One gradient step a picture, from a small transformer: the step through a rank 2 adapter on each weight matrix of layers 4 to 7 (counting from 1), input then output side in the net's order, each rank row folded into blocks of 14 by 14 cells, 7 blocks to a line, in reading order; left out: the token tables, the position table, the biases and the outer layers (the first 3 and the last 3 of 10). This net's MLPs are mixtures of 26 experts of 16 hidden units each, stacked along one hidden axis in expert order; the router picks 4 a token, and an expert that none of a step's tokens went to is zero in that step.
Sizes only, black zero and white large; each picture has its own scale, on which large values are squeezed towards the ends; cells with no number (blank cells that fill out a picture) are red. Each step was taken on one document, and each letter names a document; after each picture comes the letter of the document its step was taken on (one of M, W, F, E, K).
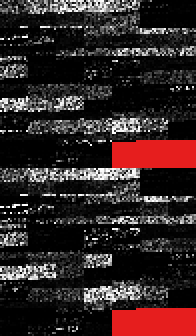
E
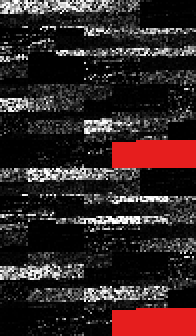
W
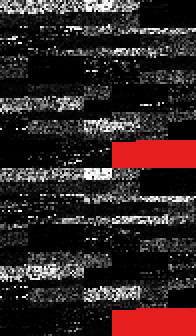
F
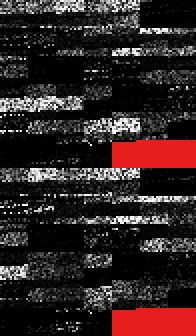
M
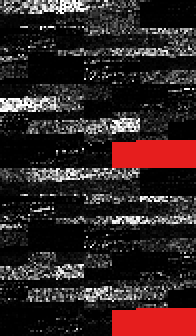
W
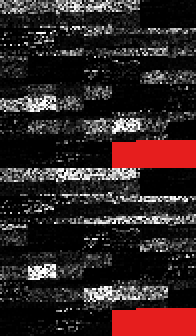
M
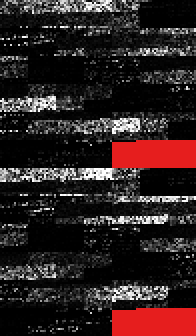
M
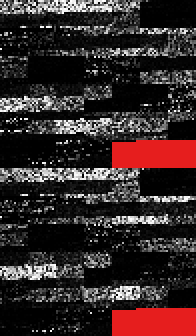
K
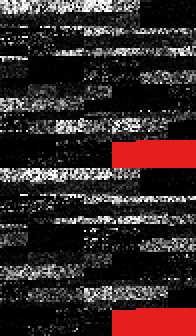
M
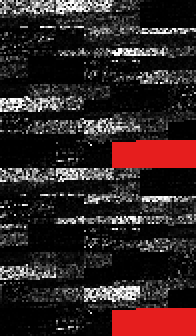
E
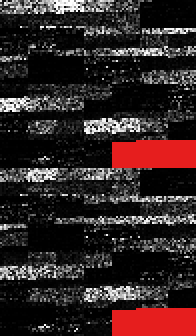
W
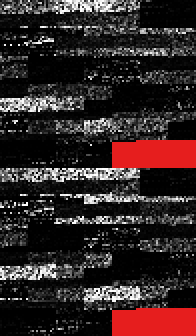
E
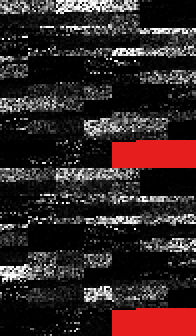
K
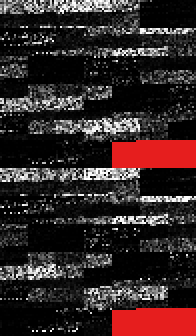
M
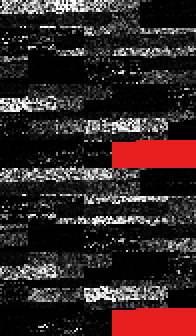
W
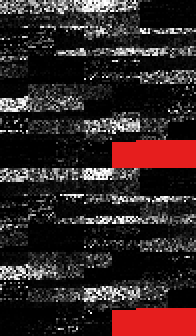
E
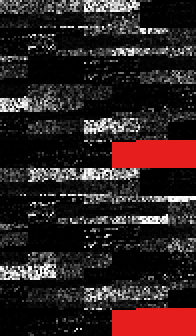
E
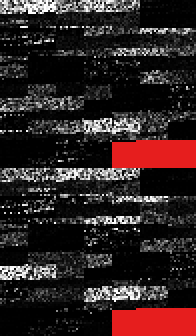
M
